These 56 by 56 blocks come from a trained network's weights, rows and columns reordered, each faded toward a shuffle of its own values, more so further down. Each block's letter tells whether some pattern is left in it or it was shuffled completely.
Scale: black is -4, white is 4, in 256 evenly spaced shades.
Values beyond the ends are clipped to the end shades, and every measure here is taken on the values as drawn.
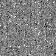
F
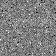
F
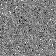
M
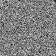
F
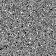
M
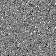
M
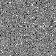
F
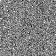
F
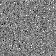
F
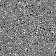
M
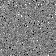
M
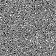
M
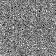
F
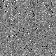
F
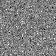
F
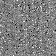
F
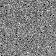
M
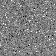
M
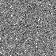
M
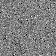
M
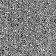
F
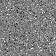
M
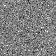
M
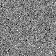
M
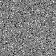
F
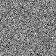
M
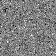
M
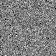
M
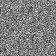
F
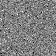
F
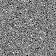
F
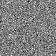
M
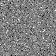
M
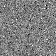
M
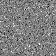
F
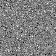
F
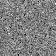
M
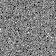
F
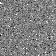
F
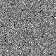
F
